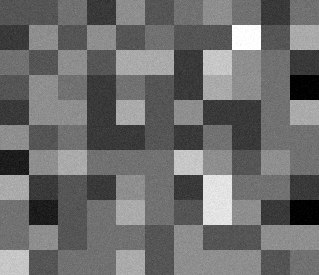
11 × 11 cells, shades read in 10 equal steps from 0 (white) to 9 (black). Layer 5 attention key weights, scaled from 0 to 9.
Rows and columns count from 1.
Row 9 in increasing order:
1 3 4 5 5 5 6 6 7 8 9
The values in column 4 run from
4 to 7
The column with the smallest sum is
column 8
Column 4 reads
7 4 6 7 7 7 5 7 5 5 5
